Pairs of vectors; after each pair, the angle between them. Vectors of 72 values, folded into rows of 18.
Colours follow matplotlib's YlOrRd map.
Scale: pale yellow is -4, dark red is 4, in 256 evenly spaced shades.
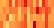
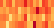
nearly parallel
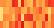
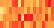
nearly parallel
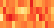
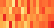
orthogonal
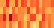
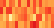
nearly opposite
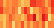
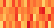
orthogonal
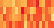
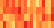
partly opposed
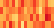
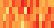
partly aligned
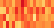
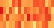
partly opposed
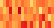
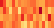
nearly opposite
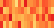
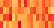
nearly parallel
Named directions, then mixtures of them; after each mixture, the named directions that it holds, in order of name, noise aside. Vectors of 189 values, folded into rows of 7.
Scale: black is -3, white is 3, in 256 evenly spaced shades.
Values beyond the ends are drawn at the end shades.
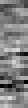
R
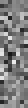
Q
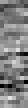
R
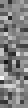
Q, R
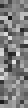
Q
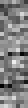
Q, R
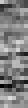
R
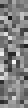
Q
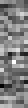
Q, R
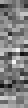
Q, R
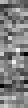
Q, R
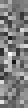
Q
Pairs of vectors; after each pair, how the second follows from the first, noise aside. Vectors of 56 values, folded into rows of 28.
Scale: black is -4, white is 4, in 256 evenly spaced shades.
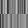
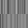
shrunk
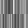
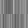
shrunk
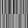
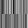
sign-scrambled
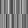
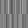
shrunk
